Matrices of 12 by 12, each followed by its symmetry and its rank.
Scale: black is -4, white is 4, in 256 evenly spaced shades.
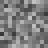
neither, full rank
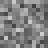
neither, full rank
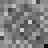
symmetric, full rank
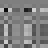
neither, rank one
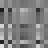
neither, rank one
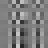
neither, rank one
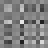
symmetric, rank one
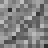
symmetric, full rank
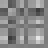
symmetric, rank one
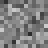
neither, full rank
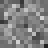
symmetric, full rank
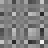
symmetric, rank one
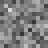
symmetric, full rank
